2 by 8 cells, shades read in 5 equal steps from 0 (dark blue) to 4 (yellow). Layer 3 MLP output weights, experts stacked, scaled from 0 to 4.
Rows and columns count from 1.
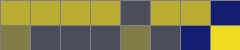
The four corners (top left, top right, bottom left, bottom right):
3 0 2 4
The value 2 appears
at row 2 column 1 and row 2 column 5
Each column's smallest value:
2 1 1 1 1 1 0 0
